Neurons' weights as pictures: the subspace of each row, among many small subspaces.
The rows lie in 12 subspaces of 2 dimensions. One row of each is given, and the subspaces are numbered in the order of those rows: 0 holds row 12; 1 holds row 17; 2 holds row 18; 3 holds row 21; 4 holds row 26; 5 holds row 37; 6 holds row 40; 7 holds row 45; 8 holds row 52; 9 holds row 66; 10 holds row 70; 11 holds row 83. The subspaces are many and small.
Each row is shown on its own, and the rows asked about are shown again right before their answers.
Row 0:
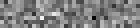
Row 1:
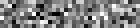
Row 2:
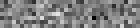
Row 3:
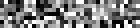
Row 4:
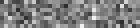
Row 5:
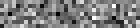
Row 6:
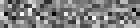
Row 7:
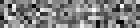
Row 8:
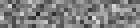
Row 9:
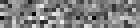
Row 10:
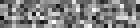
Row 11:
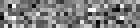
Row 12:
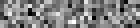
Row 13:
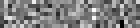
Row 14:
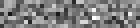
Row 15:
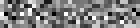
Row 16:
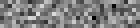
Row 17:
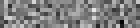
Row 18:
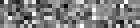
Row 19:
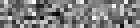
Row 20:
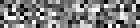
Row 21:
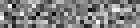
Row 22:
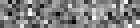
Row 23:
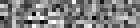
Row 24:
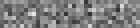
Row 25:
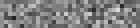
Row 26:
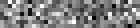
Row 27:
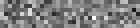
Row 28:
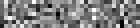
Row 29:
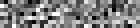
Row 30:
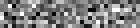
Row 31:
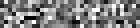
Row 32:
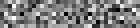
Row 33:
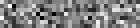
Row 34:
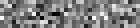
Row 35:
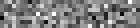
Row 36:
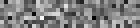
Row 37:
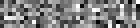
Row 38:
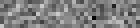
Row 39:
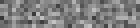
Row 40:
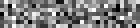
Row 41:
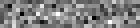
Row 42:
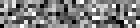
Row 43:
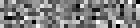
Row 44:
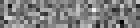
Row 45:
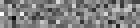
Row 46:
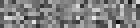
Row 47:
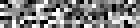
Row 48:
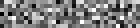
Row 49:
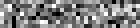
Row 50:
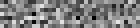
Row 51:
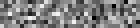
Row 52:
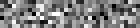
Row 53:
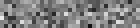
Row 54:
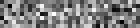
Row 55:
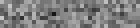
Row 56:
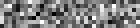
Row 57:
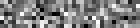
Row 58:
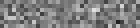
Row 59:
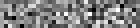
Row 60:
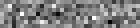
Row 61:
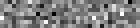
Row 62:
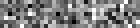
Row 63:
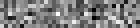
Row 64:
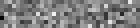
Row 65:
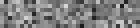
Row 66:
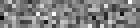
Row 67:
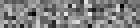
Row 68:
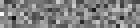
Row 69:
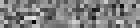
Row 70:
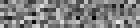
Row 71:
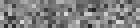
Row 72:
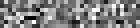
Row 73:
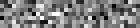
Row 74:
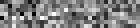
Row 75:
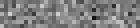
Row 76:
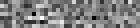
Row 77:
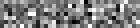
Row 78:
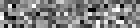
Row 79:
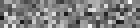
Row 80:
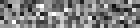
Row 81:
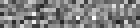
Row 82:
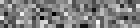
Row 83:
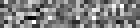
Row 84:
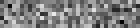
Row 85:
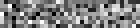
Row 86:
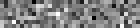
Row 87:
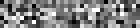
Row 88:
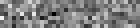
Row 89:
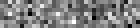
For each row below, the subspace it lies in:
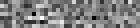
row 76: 5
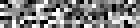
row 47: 10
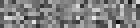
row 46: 5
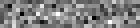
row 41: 7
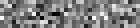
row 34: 8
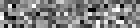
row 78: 3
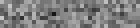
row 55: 11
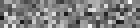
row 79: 9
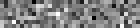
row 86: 1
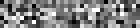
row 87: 11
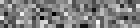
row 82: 2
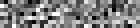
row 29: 11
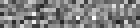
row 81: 10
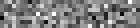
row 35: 9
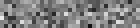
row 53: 9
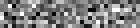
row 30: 3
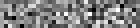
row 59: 4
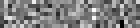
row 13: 1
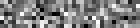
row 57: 2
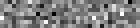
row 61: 9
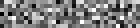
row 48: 7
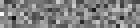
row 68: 7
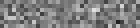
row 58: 10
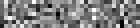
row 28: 1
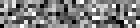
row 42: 6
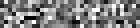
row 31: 11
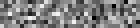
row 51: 3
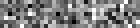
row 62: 4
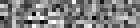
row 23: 5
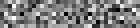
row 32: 4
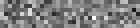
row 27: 0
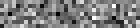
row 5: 6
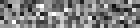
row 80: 1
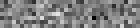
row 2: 8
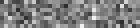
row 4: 2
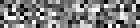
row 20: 10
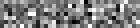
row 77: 0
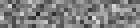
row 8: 3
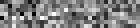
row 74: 11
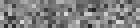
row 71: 9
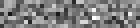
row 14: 7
